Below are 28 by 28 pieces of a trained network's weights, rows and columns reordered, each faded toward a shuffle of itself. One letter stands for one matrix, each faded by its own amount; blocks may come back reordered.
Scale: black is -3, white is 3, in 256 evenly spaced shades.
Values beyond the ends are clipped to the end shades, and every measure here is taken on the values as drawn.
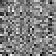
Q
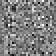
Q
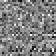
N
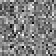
Q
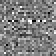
N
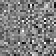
Q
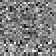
N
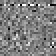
N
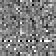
N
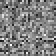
N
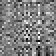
Q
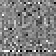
N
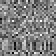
Q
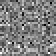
Q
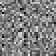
Q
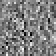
Q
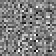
Q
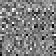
N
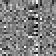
Q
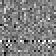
N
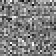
N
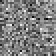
N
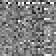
N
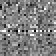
N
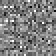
N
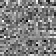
N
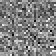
N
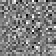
Q
